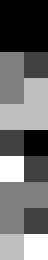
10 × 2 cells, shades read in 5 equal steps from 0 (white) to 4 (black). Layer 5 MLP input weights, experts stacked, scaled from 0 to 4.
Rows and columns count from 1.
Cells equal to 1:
4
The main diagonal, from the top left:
4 4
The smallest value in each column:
0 0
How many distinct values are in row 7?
2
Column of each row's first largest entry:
1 1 2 1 1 2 2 1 2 1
